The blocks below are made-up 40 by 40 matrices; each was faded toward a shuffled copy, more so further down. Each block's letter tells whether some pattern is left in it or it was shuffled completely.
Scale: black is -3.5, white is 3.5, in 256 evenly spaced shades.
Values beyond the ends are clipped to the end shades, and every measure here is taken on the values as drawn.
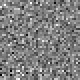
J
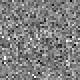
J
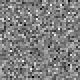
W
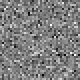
J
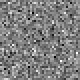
J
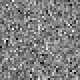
W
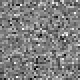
J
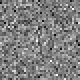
J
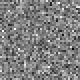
W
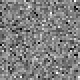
W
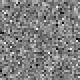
W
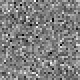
J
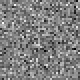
W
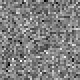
W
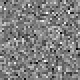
W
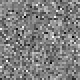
W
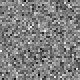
J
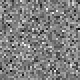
J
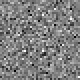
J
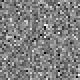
J
